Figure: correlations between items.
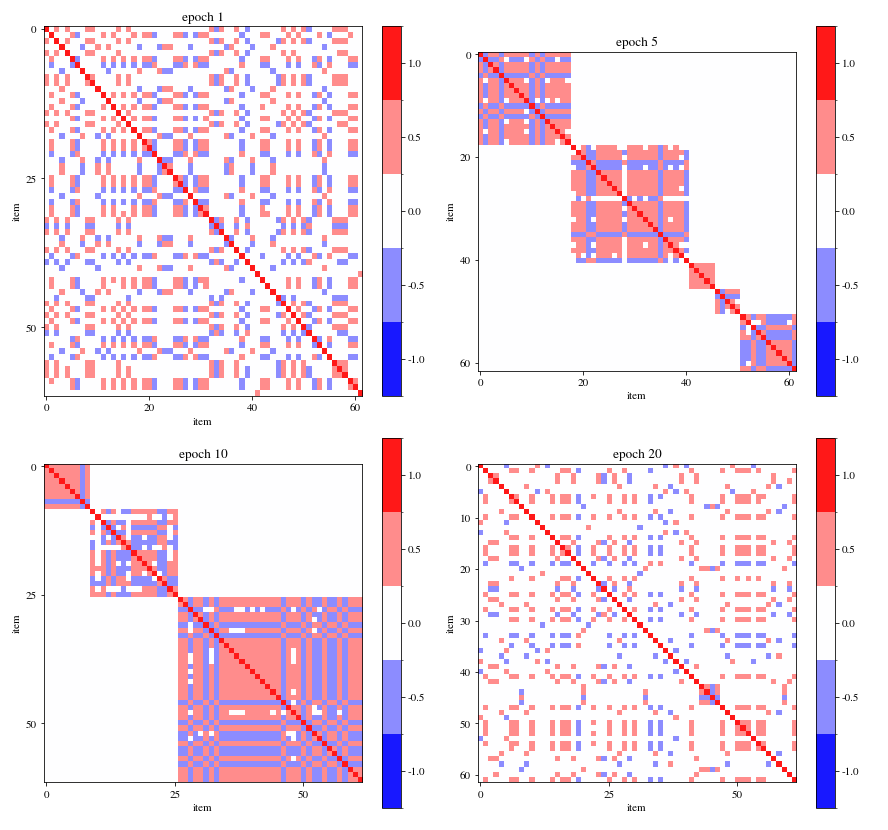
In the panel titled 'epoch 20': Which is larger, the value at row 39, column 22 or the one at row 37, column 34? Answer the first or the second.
the first
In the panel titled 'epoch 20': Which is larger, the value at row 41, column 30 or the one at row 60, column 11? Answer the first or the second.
the first
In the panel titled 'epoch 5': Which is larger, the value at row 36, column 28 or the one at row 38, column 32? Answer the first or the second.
the second
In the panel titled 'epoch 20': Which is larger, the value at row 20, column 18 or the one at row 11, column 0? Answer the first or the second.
the second
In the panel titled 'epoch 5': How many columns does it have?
62
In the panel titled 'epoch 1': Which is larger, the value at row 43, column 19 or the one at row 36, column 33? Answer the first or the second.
the first
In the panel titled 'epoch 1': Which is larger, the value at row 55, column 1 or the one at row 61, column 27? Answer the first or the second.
the second
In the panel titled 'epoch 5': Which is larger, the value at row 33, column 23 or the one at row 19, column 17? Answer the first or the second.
the first
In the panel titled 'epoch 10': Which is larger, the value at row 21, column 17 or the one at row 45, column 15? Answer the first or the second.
the first
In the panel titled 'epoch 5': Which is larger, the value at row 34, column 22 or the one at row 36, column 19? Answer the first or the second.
the second
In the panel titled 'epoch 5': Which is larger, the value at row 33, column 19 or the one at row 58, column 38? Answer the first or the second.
the first
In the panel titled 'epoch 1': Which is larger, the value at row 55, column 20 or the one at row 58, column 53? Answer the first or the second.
the second
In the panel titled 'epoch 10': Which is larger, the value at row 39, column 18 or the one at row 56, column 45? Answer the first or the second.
the first
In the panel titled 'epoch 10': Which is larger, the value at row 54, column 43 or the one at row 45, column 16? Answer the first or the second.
the first
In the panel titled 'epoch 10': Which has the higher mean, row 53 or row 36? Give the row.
36
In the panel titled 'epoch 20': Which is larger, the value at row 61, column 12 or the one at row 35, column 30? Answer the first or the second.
the first
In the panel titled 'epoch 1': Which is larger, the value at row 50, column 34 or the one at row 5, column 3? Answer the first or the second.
the first
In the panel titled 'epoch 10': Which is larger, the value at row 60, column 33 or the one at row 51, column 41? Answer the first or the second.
the second
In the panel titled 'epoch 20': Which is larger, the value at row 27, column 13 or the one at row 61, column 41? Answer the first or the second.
the second
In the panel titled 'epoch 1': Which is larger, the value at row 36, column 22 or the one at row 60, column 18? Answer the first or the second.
the second
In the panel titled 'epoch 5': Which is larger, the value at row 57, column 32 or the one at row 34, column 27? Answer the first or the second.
the second
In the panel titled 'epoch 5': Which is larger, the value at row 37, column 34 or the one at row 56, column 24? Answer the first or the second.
the first
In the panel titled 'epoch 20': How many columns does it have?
62
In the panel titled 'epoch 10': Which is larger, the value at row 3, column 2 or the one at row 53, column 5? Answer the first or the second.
the first
